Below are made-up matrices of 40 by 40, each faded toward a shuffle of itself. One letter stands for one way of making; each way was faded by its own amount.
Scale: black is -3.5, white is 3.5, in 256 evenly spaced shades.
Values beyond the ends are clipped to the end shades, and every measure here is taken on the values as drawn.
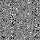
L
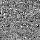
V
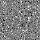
L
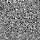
V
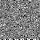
V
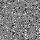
L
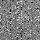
L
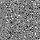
L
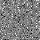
L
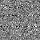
V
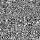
V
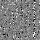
L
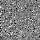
L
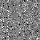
L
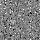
L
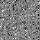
L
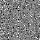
L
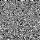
V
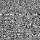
V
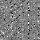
L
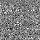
V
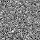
V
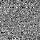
V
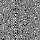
L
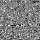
V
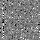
L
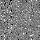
L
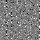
L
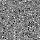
L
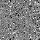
L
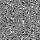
L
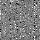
L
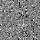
L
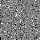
L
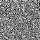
V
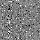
L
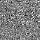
V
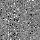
L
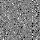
L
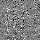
L
